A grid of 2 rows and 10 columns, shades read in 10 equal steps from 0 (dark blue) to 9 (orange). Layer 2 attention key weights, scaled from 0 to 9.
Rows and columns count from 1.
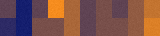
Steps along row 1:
down up up down down up down up up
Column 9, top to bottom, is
5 5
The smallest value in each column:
1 0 3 4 6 3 4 3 5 7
